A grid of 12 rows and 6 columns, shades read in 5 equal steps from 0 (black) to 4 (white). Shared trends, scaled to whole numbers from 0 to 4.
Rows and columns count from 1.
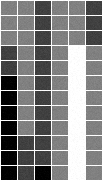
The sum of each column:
8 21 11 24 42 21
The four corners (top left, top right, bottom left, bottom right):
2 1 0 2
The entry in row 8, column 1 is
0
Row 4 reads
1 2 1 2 4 2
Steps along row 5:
up down up up down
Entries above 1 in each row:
4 4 4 4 4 4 4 4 4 3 3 3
